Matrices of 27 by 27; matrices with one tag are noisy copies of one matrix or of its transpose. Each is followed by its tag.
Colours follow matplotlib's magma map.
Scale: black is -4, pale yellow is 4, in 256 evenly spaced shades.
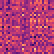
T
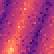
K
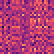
T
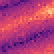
K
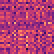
T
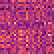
T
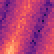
K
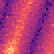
K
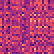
T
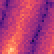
K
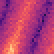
K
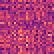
T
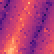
K
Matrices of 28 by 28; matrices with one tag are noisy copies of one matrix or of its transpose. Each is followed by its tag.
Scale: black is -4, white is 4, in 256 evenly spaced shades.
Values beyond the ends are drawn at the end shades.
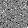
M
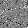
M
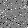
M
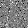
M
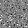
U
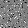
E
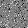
M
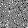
M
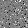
U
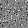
E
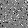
E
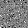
E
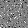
E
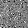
E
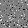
U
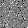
M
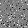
U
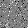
M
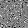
E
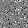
U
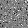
E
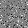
U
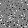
U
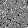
M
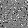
E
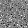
U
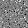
U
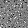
E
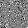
M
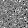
U
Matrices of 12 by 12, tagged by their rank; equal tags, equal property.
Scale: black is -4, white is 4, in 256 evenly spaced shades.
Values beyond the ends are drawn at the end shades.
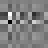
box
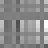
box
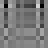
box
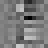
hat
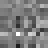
hat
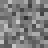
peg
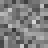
peg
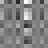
box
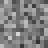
peg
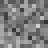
peg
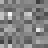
hat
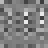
hat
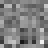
hat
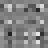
hat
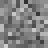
peg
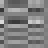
box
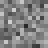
peg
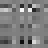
box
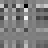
box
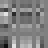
box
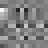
hat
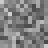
peg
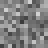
peg
